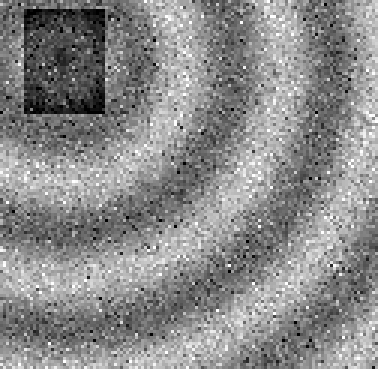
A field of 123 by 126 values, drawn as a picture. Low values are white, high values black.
The halves do not mirror each other. In the top left lies a patch that is higher than the rest. The ninth with the highest average is the top left. Concentric rings centre on the top left.
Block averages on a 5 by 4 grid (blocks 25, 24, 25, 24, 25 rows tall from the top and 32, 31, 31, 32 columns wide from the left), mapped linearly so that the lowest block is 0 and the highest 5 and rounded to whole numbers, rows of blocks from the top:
5211 / 5111 / 0101 / 1021 / 2101
